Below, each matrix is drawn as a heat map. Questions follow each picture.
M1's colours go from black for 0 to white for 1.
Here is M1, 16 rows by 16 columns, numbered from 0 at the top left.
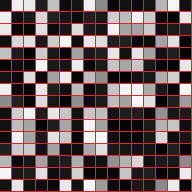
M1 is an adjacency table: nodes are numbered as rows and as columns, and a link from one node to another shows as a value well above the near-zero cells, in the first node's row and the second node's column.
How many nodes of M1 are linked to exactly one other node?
0
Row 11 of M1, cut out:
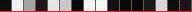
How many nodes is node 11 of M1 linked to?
7
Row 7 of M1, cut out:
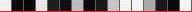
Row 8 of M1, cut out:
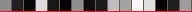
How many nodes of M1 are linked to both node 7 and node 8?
8
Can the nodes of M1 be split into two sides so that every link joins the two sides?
yes
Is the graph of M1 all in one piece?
yes
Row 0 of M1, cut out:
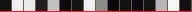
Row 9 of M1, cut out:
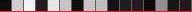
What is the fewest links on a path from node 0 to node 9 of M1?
2
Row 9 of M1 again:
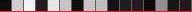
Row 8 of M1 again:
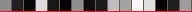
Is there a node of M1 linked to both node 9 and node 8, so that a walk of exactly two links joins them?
no
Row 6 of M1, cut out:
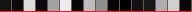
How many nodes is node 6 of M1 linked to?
7
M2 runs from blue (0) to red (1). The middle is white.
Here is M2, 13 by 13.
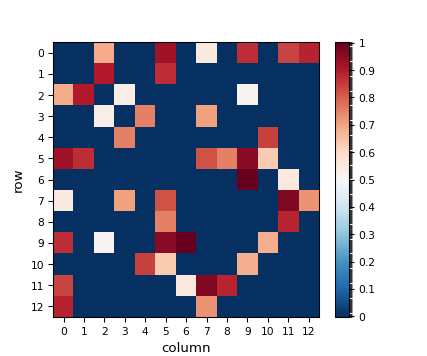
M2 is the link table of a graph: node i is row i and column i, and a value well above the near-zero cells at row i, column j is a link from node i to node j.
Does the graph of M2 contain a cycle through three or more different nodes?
yes
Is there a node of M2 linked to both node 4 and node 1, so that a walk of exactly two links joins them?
no
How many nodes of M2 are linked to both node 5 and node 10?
1
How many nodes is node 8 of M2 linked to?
2
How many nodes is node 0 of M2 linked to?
6
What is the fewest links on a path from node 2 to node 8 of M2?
3
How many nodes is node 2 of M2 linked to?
4
